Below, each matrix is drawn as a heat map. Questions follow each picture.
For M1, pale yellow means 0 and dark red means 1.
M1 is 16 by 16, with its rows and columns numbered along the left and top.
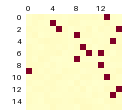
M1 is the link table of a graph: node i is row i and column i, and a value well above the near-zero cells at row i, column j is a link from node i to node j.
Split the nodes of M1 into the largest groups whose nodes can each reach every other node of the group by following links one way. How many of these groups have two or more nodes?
0
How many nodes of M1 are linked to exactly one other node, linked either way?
3
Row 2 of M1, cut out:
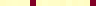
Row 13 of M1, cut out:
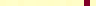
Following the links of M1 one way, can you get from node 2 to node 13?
yes
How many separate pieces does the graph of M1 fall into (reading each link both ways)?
2
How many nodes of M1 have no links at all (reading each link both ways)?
1
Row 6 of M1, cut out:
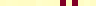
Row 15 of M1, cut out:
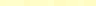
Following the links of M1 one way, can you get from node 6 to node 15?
yes
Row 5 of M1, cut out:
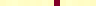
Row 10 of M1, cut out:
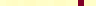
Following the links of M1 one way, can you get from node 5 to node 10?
no
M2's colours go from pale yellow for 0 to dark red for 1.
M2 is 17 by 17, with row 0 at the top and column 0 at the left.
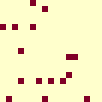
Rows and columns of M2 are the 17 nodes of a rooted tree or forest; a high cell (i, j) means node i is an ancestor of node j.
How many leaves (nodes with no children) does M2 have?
9
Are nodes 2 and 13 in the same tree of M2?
no
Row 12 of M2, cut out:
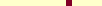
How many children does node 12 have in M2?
1
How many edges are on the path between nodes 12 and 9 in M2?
1
